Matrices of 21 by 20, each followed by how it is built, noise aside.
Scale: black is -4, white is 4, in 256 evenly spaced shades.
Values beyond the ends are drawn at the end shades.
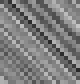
Toeplitz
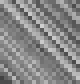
Toeplitz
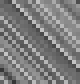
Toeplitz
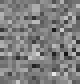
low rank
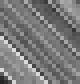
Toeplitz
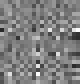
low rank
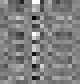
low rank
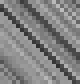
Toeplitz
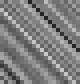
Toeplitz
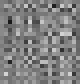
low rank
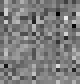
low rank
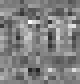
low rank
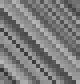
Toeplitz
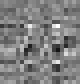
low rank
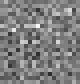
low rank
